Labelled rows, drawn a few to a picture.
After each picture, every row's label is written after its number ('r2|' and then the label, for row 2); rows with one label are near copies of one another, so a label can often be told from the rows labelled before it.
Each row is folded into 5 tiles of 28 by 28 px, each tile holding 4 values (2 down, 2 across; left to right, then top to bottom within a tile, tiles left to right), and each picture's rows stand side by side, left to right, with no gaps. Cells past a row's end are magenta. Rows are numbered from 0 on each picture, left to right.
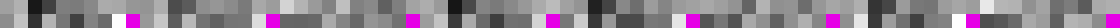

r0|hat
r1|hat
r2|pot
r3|hat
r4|hat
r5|pot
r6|hat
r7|pot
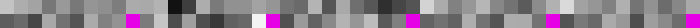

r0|pot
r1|hat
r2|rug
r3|pot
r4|pot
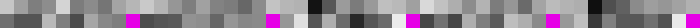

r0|pot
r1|pot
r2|hat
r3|pot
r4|hat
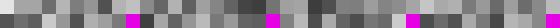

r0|pot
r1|rug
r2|hat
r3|pot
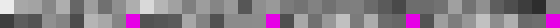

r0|pot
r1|pot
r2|rug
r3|rug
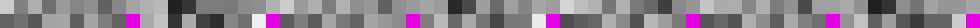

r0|pot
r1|hat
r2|pot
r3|hat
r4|pot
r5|pot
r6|hat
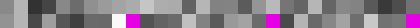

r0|hat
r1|pot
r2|rug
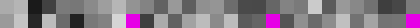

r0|hat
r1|rug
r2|rug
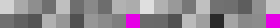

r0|pot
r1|pot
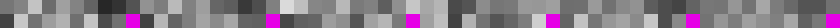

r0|rug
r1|rug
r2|pot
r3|hat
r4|rug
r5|rug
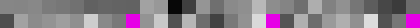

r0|rug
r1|hat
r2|rug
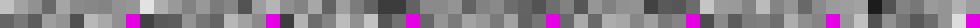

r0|pot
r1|pot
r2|rug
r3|rug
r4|rug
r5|pot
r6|hat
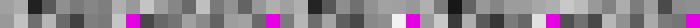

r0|hat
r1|pot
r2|hat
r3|hat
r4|pot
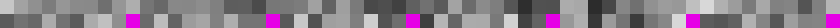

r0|pot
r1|rug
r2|rug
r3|rug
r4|hat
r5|pot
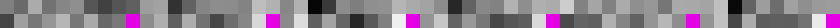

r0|rug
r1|hat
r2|hat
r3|hat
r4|pot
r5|hat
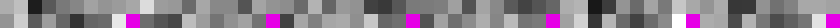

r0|hat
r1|pot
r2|rug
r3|rug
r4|hat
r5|hat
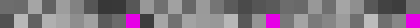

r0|rug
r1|rug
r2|rug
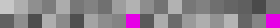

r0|pot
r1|rug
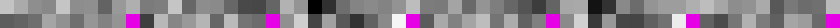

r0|pot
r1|rug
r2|hat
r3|rug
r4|hat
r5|pot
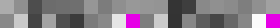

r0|hat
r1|hat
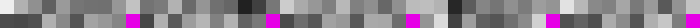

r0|pot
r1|rug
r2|pot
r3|hat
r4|pot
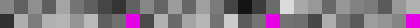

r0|rug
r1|rug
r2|pot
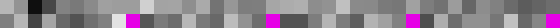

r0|hat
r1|pot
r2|pot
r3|rug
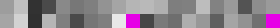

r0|hat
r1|pot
